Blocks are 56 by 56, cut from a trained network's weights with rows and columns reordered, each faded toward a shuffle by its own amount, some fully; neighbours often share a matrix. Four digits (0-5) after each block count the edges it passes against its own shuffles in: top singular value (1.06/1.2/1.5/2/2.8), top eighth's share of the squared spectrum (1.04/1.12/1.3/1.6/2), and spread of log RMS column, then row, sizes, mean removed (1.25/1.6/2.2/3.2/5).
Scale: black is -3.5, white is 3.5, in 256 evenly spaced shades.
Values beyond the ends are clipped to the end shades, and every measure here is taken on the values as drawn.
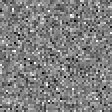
0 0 0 0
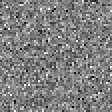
0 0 0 0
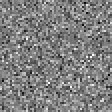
0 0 0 0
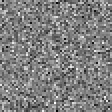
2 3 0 1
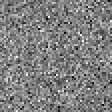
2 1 0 0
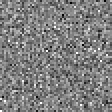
2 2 0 0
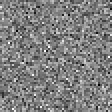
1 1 0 0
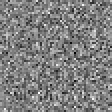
3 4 2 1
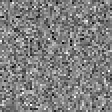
2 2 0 0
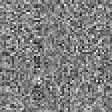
3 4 2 1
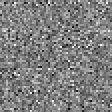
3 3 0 2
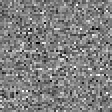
2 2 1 2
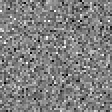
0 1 0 0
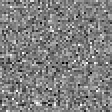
2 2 0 1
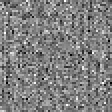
2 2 0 1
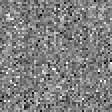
1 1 0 0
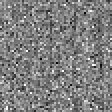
1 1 0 0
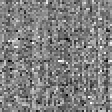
3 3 0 2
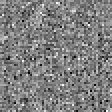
2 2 0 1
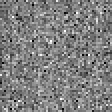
2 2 0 1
